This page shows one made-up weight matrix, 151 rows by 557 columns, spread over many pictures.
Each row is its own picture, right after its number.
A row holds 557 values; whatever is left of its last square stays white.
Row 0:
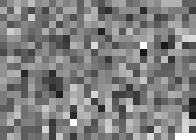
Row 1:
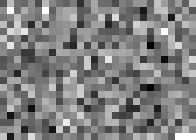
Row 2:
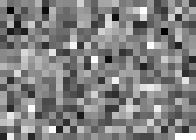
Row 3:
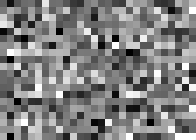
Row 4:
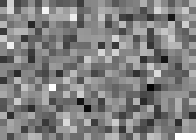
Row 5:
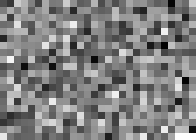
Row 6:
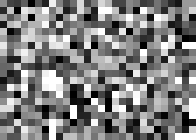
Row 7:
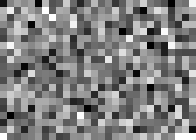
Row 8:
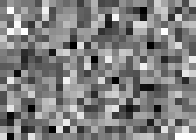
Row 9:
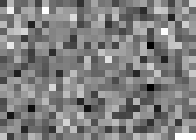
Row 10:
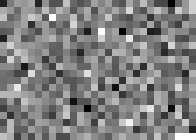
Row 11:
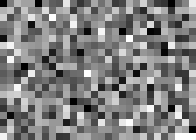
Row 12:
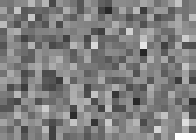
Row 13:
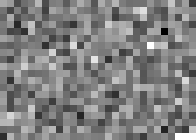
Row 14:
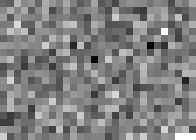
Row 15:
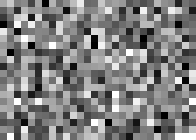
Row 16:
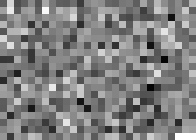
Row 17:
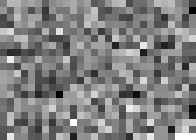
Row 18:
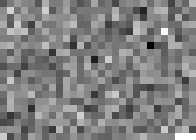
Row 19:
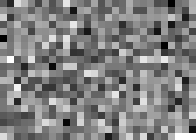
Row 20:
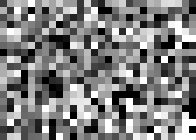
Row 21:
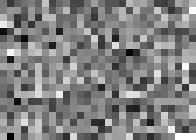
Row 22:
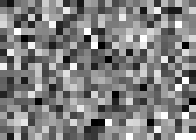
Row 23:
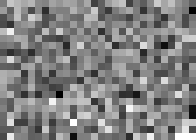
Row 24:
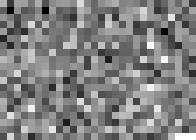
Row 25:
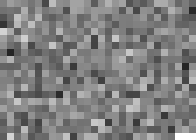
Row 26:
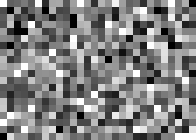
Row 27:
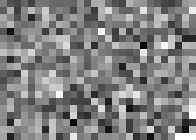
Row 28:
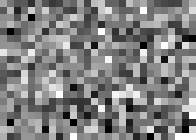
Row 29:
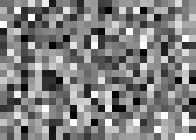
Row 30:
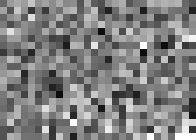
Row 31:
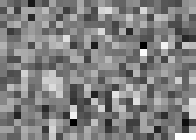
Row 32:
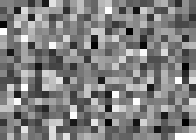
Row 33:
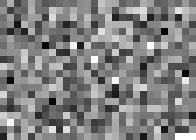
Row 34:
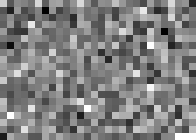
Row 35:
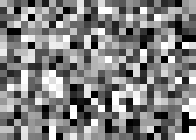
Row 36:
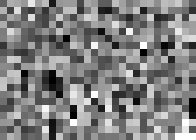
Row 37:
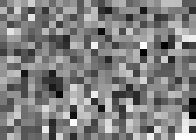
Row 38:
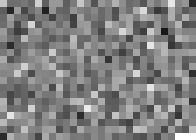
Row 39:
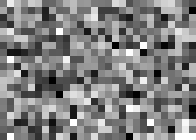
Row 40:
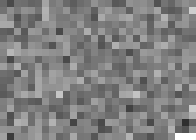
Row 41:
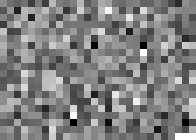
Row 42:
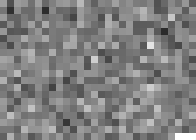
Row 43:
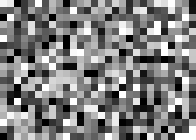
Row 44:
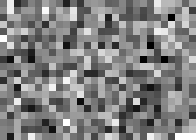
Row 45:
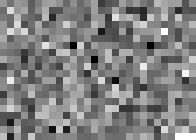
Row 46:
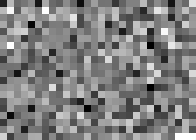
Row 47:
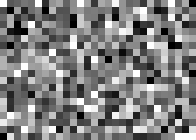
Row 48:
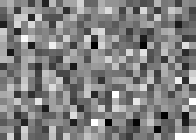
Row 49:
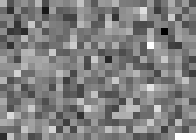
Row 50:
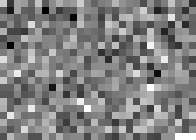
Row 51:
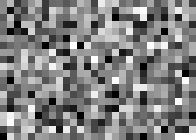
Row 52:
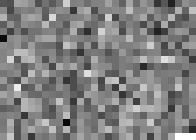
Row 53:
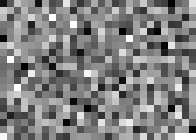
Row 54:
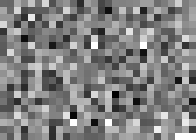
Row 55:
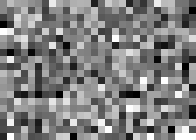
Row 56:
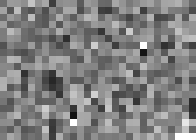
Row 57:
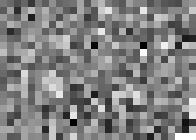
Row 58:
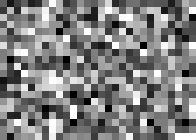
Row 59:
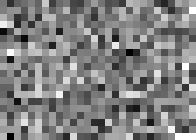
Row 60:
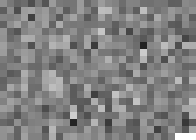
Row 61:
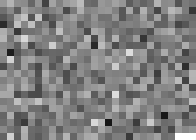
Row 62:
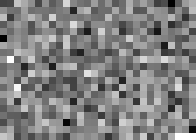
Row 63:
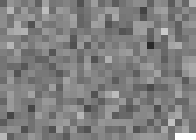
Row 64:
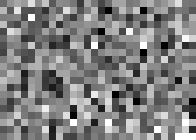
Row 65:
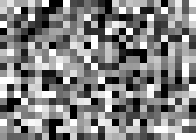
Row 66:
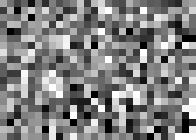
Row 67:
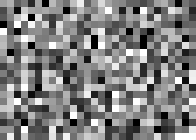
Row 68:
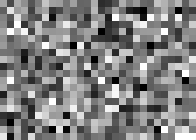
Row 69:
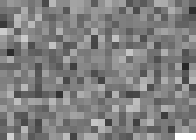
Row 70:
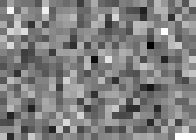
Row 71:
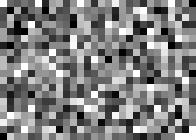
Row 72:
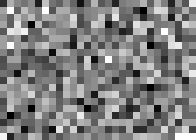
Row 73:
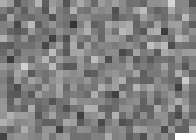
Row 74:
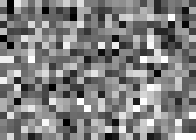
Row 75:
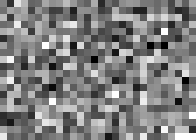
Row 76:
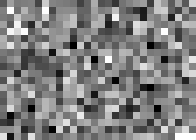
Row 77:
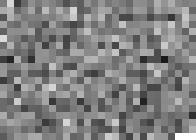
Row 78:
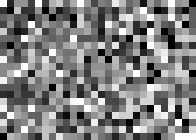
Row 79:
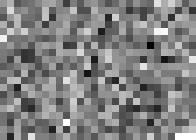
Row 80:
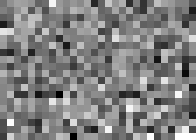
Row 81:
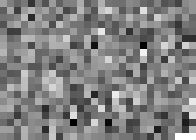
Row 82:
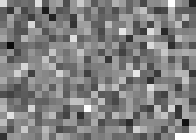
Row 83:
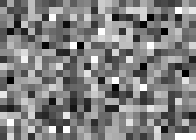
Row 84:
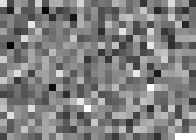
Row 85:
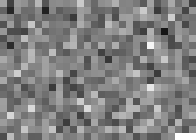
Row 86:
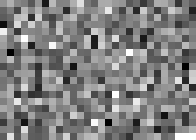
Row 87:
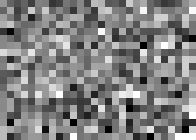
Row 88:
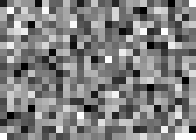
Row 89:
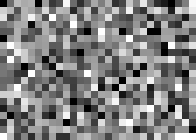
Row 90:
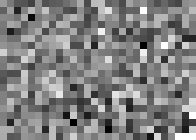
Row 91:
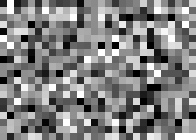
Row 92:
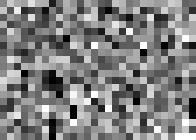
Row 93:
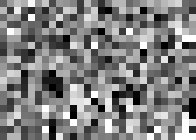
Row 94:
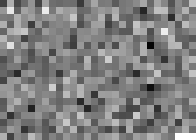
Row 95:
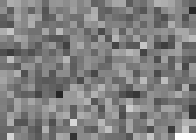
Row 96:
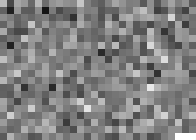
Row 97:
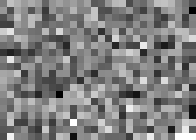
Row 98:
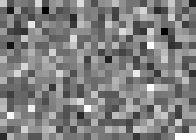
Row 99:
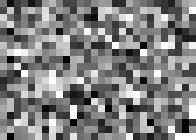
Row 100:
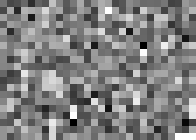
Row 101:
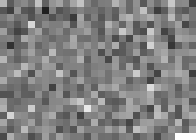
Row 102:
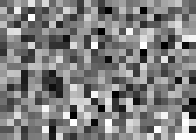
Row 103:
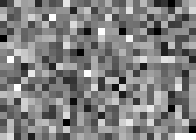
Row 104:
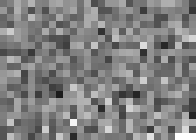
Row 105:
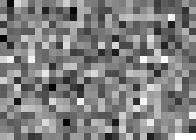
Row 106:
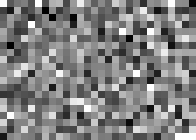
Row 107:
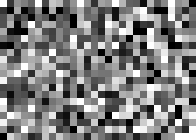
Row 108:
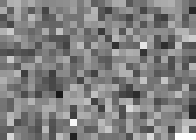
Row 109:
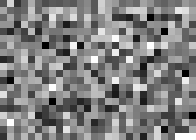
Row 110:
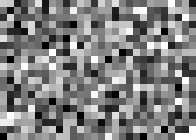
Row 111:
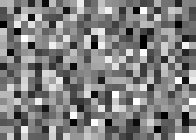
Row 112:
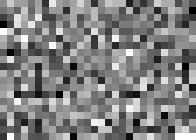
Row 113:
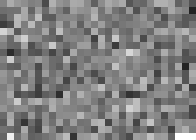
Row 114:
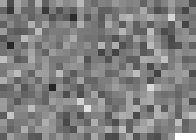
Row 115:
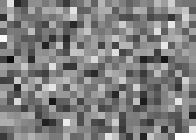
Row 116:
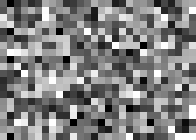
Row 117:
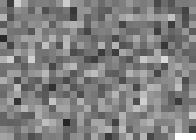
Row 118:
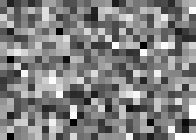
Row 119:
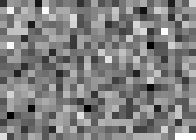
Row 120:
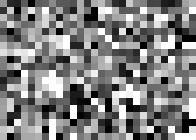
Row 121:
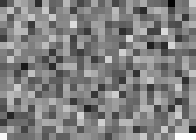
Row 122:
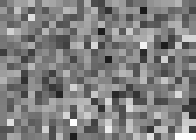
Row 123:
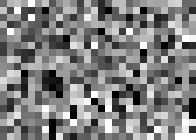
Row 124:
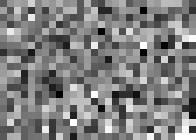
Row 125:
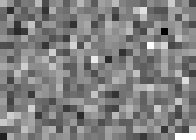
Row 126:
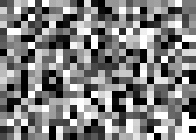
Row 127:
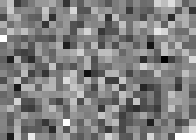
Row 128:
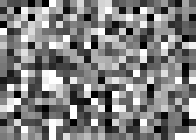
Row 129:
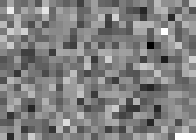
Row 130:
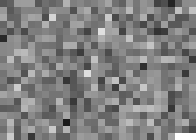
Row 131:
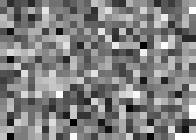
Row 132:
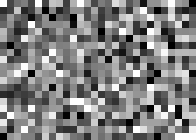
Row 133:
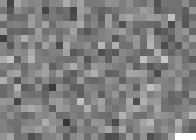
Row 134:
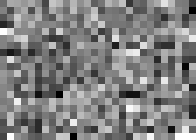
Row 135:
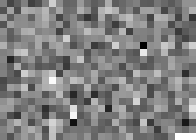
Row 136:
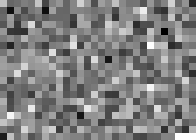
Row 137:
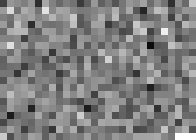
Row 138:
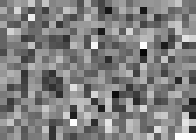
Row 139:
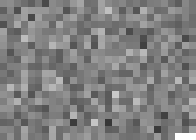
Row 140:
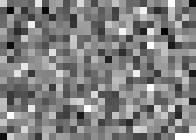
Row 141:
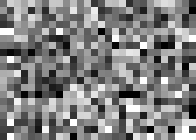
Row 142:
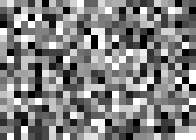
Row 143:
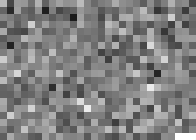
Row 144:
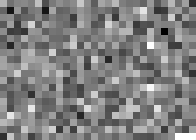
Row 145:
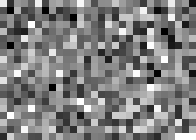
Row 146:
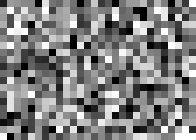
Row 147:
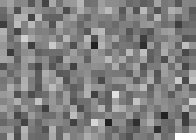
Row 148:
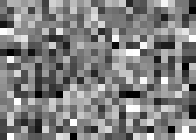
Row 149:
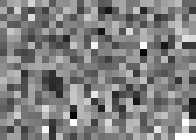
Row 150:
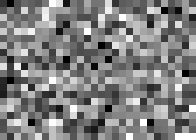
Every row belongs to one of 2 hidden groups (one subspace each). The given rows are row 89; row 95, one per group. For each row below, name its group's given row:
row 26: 89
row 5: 89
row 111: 95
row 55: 95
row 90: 95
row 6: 95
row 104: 95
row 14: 89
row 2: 89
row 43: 89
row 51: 89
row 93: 95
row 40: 95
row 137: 89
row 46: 89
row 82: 89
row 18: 89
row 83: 89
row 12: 95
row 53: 89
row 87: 95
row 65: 95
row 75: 89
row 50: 89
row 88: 89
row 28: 95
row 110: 89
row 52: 89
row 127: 89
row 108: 95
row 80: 95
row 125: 89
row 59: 95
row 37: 95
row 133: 89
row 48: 95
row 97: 95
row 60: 95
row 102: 95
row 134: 95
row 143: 89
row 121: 89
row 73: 89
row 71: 89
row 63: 89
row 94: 89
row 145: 89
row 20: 95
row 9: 89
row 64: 95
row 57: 95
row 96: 89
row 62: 89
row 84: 89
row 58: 95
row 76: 89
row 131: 95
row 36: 95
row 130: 89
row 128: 95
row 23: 95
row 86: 95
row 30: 95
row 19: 89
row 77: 89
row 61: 95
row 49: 89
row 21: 95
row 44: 89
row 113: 95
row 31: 95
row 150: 95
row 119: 89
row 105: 89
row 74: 89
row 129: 89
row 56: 95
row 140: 89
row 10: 89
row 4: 89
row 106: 89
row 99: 95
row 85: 89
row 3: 95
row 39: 95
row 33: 89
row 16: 89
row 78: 89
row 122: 95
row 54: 95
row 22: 95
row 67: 95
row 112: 95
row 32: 95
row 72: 89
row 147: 95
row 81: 95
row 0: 95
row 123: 95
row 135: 95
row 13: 89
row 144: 89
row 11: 89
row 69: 95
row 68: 89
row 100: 95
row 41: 95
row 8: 89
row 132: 89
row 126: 95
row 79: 89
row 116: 95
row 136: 89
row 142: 95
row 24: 89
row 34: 89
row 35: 95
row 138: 95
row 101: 89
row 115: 89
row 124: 95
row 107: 89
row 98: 89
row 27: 95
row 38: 89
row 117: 89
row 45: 89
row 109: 89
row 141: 95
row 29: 95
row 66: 95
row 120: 95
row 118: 95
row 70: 89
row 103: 89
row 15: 95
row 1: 89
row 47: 89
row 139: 95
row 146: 89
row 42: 89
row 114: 89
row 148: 95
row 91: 89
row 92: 95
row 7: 89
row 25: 95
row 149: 95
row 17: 95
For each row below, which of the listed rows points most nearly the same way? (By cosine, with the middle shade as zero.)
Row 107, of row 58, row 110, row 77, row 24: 24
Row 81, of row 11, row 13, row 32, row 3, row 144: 32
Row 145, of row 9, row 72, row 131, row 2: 2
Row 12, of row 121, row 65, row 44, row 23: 65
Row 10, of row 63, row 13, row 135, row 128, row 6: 63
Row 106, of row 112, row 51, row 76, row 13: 13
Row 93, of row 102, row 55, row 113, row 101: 102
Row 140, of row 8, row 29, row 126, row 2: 2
